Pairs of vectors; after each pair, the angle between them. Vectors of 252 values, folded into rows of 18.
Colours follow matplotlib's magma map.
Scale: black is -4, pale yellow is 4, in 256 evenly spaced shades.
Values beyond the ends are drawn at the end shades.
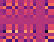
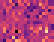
partly opposed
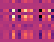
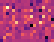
partly aligned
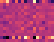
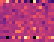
nearly parallel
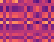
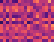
nearly opposite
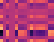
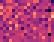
orthogonal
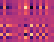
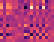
nearly opposite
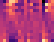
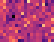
partly opposed
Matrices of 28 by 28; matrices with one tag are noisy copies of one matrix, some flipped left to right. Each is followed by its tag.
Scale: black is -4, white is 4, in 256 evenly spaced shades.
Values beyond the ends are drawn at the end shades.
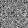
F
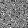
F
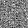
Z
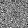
F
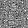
Z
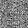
Z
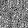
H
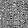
Z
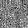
H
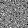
F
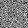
F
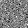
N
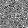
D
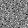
N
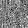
H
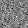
N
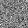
N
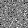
F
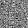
Z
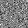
N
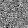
D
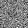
F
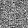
Z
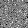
F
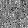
H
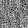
H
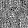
H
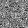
D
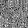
H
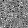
D
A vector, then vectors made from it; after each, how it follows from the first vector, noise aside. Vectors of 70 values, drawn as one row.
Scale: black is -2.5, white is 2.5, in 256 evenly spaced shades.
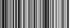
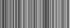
shrunk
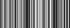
wrapped around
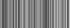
shrunk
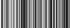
reversed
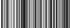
reversed
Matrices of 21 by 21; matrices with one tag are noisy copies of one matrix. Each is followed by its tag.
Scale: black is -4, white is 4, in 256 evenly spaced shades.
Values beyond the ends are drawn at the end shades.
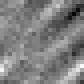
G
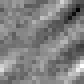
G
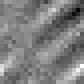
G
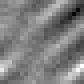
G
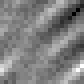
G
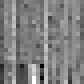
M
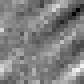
G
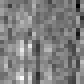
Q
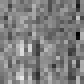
Q
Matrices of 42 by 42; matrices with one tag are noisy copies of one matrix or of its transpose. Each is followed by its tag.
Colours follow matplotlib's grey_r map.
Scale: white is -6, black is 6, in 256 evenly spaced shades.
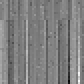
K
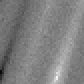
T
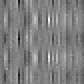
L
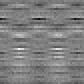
L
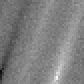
T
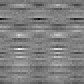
L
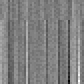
K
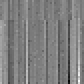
K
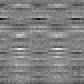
L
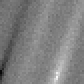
T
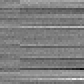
K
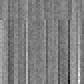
K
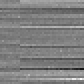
K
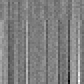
K
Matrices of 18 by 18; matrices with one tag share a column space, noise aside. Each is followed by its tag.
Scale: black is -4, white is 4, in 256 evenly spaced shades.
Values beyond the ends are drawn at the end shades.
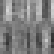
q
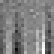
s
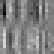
q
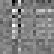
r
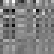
r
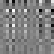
r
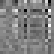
r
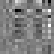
r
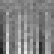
s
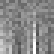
s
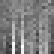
s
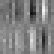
q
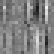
q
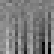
s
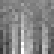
s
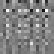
r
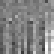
s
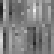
q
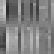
q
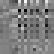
r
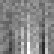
s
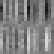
q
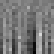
s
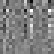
r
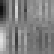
q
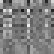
r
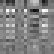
r
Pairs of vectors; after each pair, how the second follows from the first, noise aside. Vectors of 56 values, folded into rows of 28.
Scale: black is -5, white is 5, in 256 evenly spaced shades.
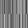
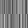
copied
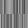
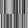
scaled up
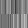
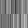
copied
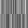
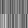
shuffled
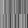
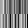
scaled up
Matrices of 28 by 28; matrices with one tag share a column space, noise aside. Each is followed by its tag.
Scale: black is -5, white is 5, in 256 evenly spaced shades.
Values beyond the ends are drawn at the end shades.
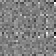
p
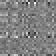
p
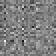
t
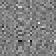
t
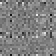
p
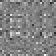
p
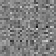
t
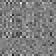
p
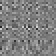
t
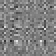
t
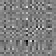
t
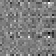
p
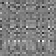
t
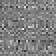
t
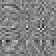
t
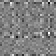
p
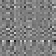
t
